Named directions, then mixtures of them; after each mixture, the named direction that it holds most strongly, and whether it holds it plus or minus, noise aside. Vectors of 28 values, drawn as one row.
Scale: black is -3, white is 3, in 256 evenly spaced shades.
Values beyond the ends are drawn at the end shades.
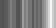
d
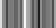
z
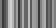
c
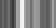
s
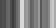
s, plus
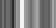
s, plus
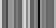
z, plus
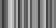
c, plus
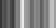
s, plus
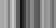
s, minus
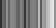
d, plus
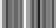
z, plus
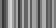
c, plus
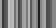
c, plus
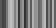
c, plus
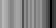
d, minus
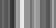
s, plus
